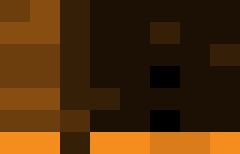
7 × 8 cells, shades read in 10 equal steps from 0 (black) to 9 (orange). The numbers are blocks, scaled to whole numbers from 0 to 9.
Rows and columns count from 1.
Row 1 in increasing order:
1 1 1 1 1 2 4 5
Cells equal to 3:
1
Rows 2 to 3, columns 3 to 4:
2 1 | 2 1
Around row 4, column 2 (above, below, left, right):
4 5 4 2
